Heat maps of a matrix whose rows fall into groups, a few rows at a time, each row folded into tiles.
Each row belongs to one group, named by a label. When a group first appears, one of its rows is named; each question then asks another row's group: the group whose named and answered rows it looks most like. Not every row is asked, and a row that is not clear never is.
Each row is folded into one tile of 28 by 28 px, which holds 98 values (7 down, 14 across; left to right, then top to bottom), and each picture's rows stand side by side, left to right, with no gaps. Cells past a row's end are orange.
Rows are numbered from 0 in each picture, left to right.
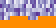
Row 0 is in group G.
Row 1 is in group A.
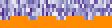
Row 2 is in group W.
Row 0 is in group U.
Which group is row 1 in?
U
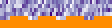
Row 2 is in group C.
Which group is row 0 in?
A
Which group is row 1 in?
C
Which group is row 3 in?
A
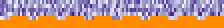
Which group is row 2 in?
C
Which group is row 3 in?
G
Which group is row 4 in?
A
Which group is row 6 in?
C
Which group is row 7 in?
C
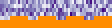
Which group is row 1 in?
W
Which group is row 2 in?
U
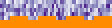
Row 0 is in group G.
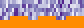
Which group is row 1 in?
G
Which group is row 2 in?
A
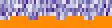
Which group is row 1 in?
A
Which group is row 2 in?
G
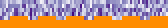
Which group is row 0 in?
C
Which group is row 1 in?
U
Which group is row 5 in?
A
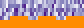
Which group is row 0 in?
C
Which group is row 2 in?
W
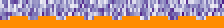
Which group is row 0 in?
A
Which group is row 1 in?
U
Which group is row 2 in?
W
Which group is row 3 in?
G
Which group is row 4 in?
U
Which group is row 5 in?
W
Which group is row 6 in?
U
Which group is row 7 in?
W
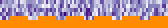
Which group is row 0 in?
U
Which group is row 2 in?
A
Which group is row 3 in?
U
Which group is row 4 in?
W
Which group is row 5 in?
C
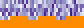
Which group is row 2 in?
U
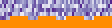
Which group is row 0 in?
A
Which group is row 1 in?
A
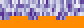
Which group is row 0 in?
U
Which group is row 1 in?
U
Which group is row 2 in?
A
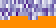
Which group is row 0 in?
W
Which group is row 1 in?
G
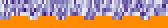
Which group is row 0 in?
A
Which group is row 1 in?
C
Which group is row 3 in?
A
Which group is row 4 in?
A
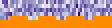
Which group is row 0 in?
A
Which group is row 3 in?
G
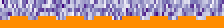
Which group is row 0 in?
A
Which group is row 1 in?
A
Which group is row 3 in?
G
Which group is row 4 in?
U
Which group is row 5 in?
C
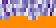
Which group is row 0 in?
A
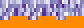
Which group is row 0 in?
C
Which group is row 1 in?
C
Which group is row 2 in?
G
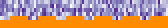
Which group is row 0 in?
G
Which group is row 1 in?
C
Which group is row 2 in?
G
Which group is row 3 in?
W
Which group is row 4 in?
U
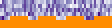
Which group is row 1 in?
W
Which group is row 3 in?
U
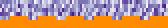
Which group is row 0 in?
U
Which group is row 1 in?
G
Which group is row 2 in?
C
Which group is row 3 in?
C
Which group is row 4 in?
A
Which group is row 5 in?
C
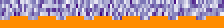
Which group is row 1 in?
A
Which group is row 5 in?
C
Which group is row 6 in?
A
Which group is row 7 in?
A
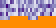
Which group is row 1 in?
C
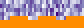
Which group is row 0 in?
G
